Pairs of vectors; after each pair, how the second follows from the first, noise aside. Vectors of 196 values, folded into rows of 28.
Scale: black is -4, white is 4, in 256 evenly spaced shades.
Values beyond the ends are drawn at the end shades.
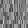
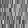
sign-scrambled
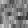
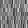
shuffled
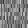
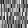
scaled up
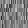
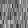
shuffled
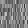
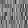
negated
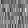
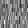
shuffled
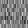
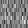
negated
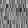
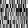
scaled up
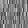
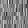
sign-scrambled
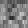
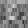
negated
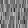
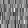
negated
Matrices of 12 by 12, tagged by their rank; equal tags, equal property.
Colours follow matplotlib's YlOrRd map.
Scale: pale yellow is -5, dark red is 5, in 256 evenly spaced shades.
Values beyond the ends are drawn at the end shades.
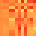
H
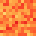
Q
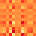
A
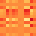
A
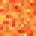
Q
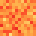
Q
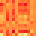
H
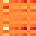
A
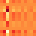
A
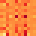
H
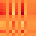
A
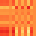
A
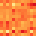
H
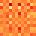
H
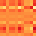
A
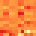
H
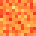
Q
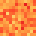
Q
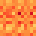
H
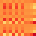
A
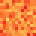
Q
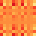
A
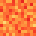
Q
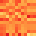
H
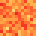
Q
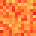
Q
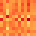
H
